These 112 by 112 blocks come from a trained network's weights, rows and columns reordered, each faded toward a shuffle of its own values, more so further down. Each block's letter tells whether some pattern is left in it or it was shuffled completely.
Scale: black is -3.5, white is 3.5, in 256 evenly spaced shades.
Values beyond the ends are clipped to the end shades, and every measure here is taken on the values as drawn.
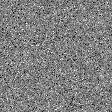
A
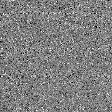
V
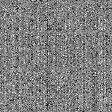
V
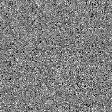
V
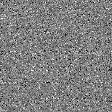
V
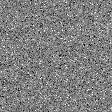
A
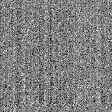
V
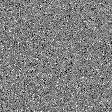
A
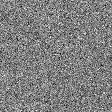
A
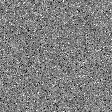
A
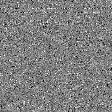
V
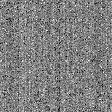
V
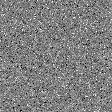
A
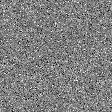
A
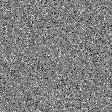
A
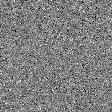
V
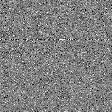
V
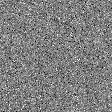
A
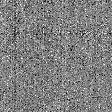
V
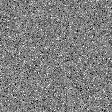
A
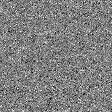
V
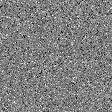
A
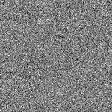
V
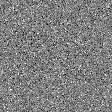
A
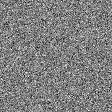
V
